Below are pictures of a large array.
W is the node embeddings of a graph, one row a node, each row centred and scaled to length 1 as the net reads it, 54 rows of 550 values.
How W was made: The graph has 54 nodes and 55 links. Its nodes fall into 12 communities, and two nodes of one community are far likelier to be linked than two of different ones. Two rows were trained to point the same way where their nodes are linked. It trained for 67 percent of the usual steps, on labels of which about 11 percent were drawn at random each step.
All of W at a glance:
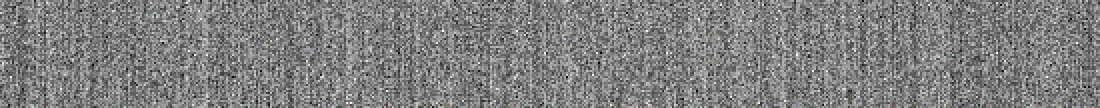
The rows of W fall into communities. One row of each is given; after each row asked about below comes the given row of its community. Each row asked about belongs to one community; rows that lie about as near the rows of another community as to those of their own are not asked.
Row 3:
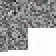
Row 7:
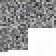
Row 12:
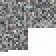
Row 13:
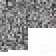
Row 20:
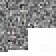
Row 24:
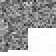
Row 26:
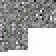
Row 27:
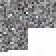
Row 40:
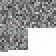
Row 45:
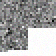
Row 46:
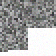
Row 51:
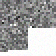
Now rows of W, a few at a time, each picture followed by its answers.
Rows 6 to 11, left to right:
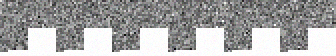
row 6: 13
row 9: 20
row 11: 45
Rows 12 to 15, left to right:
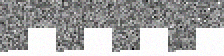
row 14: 12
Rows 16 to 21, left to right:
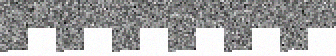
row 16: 27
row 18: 7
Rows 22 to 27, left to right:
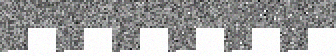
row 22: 12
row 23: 3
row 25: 7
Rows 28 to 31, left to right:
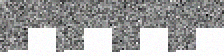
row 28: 24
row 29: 3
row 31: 40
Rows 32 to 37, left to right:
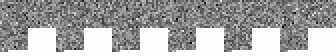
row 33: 27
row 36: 26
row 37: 26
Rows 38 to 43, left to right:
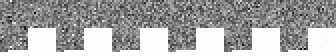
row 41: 24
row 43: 40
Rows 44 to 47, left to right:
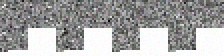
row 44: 46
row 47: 12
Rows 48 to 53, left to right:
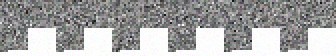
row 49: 51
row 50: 24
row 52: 20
